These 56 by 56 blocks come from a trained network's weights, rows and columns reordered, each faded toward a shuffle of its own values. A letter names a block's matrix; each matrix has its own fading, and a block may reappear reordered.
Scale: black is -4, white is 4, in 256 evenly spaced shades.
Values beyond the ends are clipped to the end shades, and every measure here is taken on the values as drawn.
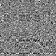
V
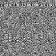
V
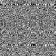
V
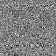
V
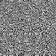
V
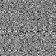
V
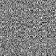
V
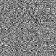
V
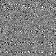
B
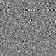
B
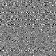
B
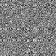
V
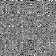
B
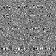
B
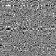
B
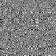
B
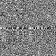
V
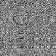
V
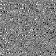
B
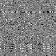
B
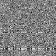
V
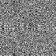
V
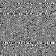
B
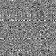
V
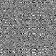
B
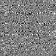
B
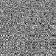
V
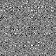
B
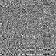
V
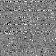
B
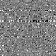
B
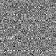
V
